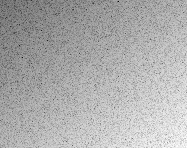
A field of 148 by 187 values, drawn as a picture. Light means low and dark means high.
Ninth with the highest average: top left. Stripes: none. Slope: up to the top left. Ninth with the lowest average: bottom right.
